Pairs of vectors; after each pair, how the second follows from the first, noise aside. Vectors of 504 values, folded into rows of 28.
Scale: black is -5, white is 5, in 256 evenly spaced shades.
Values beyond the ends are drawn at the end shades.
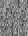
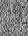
shuffled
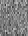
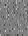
partly zeroed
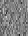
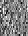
scaled up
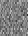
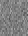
shrunk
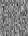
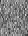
shuffled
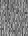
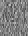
shuffled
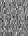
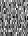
scaled up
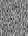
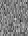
shuffled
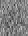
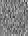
shuffled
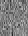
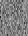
shuffled
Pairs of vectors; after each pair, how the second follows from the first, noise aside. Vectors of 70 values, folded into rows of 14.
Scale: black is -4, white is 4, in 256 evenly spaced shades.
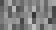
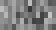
shuffled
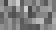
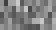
copied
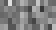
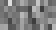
copied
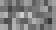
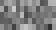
shuffled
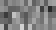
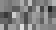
copied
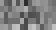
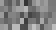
copied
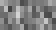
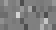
partly zeroed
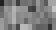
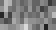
shuffled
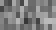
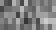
copied
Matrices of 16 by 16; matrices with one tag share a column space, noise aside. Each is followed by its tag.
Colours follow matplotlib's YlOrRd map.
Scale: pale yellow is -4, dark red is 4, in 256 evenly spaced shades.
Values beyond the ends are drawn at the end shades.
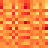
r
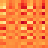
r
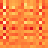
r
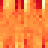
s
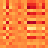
r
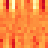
s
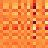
r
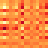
r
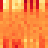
s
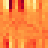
s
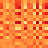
r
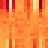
s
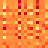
r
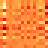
r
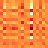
r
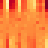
s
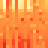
s
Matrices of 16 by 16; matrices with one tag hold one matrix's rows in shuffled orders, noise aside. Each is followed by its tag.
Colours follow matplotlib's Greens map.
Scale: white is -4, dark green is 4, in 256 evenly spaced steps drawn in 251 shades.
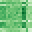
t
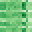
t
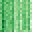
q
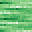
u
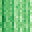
q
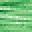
u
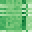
t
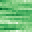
u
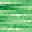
u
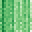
q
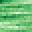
u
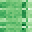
t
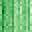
q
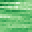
u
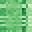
t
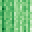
q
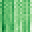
q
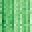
q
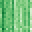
q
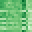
t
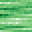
u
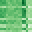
t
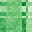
t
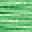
u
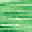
u
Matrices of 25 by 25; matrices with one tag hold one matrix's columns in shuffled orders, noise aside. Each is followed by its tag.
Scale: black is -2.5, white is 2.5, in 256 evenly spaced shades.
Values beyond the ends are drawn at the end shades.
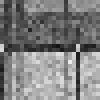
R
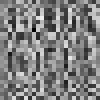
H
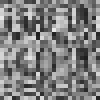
H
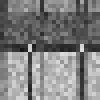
R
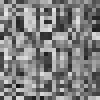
H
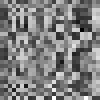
H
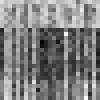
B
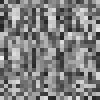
H
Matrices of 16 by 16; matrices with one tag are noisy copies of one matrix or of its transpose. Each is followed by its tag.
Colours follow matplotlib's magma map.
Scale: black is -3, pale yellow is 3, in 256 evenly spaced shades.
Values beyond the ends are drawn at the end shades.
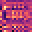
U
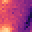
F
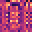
U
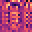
U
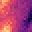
F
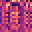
U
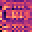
U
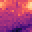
F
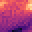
F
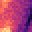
F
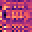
U
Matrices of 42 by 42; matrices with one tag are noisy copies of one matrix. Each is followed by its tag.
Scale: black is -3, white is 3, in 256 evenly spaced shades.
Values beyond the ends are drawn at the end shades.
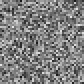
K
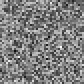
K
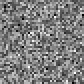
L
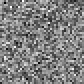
K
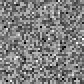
L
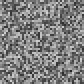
L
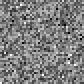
L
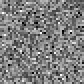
K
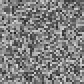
K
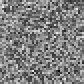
K
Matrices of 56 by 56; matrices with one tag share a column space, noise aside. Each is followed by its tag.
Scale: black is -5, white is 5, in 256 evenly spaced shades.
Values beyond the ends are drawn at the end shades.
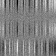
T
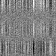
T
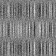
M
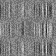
M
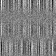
T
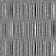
M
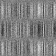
M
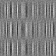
M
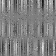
T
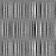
M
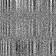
T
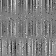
T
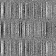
M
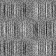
M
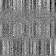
T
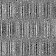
M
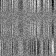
T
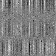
T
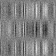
M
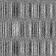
M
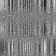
T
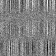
T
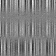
T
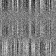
T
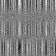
T
